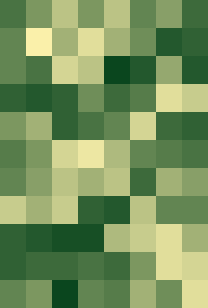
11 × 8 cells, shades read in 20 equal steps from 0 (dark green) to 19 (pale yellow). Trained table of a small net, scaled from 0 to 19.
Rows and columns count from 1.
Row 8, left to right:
15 12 15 3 2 14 7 7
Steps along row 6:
up up up down down down down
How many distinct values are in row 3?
7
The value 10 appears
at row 1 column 7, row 7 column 2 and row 7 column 8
